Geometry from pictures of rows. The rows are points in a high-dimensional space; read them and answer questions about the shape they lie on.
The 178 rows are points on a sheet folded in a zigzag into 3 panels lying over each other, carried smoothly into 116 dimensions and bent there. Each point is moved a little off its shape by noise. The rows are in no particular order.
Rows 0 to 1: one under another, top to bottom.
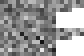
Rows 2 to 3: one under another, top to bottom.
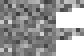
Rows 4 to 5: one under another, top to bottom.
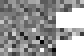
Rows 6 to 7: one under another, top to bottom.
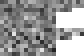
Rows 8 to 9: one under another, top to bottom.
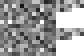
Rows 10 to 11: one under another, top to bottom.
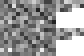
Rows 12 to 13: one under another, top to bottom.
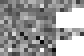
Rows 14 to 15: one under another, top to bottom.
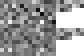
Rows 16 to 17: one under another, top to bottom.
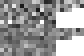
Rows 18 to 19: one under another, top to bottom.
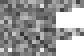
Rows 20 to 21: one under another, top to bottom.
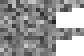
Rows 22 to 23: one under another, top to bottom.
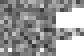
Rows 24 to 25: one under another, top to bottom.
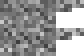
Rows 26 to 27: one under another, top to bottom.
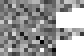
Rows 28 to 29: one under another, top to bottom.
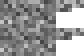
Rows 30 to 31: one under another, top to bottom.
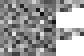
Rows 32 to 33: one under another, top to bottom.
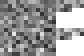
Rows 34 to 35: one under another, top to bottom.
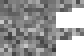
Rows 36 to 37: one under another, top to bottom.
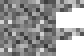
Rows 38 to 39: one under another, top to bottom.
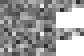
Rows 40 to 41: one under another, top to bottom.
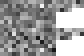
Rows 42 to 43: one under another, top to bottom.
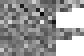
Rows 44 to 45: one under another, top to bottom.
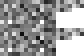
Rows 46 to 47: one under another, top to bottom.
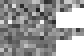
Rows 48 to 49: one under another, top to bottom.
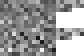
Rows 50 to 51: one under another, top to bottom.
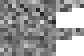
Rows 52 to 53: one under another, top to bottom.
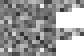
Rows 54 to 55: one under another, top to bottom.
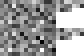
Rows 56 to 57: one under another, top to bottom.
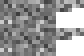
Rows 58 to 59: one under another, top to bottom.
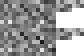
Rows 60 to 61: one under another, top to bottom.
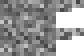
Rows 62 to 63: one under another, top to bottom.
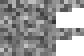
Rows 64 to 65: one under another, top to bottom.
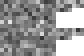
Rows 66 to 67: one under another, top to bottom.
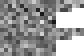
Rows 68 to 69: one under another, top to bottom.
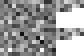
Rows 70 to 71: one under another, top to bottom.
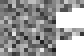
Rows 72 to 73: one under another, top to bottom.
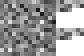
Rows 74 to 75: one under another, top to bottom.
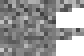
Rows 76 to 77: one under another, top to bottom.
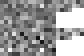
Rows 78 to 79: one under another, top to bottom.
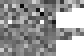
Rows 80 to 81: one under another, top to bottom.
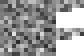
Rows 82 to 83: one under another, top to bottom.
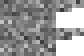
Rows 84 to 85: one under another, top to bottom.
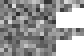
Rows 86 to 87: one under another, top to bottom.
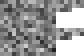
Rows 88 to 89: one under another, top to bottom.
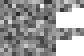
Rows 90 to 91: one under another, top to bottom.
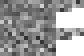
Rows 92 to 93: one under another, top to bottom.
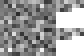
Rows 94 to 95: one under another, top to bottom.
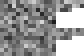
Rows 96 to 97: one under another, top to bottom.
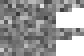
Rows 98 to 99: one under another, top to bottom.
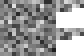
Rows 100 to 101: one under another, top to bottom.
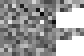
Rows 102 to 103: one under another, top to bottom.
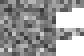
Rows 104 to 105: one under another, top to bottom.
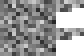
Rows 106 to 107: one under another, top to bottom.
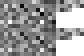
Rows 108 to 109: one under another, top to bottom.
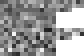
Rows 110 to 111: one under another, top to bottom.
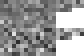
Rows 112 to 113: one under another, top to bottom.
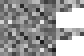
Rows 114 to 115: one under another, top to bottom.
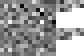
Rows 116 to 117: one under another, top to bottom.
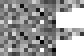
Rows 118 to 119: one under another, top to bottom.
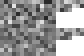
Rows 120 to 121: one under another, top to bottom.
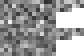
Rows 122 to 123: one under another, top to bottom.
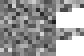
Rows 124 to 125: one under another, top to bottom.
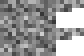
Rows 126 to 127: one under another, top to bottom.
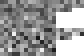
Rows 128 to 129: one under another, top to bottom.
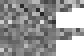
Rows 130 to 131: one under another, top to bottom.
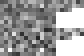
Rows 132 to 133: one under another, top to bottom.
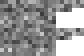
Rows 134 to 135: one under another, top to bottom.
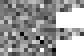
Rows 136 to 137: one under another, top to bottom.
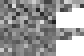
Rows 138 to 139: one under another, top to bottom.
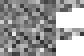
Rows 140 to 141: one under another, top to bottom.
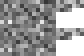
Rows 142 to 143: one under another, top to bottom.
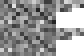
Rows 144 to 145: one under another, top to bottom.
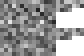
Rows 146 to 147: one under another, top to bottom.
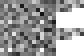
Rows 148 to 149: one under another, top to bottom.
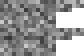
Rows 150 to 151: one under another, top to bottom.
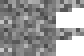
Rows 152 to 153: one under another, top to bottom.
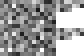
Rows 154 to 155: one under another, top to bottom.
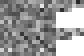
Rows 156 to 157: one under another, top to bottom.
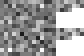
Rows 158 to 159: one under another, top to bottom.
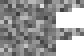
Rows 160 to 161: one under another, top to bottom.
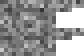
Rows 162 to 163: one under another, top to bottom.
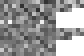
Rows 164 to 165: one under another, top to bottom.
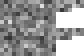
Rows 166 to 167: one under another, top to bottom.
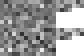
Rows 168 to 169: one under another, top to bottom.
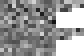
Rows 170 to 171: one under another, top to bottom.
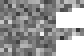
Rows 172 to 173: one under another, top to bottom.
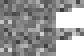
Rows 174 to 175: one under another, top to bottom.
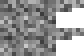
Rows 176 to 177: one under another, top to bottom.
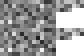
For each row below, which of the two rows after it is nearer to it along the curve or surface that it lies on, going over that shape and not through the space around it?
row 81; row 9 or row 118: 118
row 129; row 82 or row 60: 82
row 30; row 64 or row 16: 16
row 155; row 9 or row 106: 106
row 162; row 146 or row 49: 146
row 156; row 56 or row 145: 145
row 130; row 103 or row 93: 103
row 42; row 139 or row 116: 116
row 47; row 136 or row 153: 136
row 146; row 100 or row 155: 155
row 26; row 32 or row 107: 32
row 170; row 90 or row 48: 90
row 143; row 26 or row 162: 162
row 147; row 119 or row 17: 119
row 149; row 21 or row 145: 21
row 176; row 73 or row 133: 73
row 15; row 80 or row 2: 2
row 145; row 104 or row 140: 104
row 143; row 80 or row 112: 112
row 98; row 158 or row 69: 158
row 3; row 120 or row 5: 120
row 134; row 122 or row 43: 122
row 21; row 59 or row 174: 174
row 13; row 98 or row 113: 113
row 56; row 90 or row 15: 90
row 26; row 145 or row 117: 117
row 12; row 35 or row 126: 35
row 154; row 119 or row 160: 160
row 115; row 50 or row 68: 50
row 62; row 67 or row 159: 67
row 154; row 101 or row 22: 22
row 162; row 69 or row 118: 69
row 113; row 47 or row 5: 5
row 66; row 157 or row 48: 157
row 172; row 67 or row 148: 148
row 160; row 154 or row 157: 154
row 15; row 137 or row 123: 137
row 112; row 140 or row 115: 140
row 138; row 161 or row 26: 161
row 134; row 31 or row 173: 31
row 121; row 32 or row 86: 86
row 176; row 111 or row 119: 119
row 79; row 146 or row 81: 146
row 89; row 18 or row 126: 18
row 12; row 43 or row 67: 67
